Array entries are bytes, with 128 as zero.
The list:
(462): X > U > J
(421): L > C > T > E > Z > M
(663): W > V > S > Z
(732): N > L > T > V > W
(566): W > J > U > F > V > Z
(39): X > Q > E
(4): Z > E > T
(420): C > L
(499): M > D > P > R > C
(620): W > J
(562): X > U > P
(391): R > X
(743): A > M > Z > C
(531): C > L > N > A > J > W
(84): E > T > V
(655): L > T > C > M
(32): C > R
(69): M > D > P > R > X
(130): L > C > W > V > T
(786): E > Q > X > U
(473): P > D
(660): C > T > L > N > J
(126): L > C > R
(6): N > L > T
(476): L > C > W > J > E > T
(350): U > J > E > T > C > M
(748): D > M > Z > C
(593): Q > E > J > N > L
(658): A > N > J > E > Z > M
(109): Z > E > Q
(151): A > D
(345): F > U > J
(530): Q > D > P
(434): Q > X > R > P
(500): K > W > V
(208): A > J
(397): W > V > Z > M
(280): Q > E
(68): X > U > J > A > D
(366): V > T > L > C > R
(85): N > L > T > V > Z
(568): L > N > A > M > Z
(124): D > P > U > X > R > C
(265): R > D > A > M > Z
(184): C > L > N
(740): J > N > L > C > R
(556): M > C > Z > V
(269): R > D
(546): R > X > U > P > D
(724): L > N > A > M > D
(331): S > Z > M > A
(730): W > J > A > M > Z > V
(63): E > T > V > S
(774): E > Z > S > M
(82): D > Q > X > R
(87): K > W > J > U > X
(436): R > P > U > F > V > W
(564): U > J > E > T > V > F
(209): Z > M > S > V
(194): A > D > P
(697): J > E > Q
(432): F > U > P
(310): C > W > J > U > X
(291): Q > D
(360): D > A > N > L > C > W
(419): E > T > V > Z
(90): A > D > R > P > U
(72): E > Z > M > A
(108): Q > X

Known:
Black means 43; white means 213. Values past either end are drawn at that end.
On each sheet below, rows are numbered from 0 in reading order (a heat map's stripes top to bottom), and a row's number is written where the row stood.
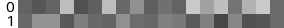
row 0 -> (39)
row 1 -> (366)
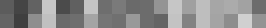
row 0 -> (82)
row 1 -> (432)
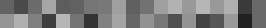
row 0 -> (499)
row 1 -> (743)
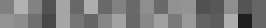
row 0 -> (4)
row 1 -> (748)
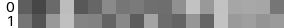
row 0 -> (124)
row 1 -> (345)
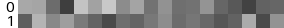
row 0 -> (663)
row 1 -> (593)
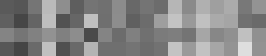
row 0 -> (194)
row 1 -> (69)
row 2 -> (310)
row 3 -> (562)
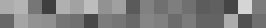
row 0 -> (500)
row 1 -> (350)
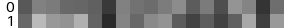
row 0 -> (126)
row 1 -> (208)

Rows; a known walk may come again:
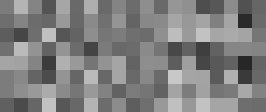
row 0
(4)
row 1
(265)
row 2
(124)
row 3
(476)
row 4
(556)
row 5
(109)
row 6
(564)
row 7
(69)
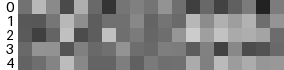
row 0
(568)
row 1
(194)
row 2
(82)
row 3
(366)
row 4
(68)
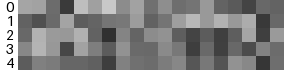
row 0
(663)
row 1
(499)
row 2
(208)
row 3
(130)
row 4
(126)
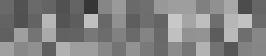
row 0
(32)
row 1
(39)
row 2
(697)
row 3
(566)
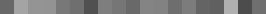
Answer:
(350)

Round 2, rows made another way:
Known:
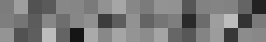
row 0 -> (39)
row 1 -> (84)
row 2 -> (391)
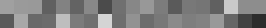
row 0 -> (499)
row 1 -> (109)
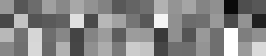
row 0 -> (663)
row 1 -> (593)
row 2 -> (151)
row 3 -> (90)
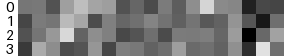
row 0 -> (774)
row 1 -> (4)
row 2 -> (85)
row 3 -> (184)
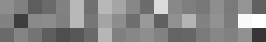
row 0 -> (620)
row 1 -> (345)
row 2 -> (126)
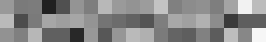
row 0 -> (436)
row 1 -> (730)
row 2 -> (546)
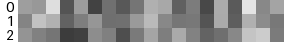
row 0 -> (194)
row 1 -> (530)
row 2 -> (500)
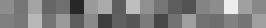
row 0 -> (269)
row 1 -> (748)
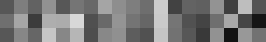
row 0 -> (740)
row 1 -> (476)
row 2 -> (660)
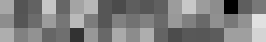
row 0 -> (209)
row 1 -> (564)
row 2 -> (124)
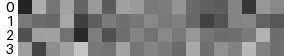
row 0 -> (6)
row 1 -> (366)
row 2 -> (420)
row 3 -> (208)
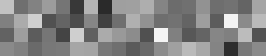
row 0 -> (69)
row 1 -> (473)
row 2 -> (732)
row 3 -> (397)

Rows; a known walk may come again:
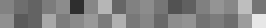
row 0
(32)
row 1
(462)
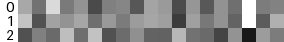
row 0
(151)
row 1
(68)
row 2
(660)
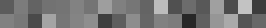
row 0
(740)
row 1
(84)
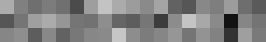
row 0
(82)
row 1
(568)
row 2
(108)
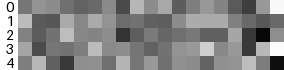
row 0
(562)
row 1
(730)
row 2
(419)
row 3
(566)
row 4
(280)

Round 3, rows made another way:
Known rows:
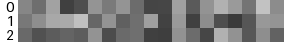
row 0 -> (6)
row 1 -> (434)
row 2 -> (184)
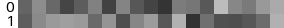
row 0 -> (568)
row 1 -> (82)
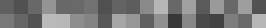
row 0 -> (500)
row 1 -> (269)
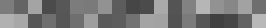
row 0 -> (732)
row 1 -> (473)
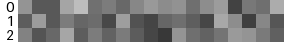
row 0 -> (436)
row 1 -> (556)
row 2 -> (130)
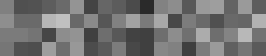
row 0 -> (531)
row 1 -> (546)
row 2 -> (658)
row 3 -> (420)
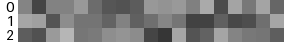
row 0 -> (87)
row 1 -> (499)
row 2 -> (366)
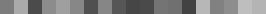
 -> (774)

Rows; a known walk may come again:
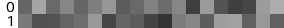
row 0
(530)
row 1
(531)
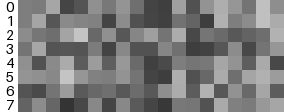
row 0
(6)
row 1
(774)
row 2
(546)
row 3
(748)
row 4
(660)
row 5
(63)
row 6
(500)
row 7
(568)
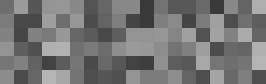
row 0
(265)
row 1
(420)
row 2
(87)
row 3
(436)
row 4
(724)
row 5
(310)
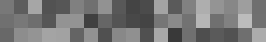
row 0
(732)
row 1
(658)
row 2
(82)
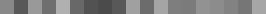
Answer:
(68)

